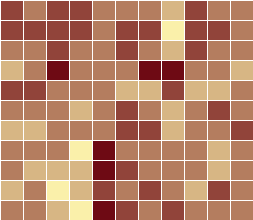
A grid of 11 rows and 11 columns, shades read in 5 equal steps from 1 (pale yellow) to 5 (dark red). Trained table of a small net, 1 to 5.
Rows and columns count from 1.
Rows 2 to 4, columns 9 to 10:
4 4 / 4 3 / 3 3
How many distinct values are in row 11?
5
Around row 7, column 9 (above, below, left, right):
3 3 2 3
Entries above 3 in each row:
4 8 3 3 3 2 3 1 2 3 3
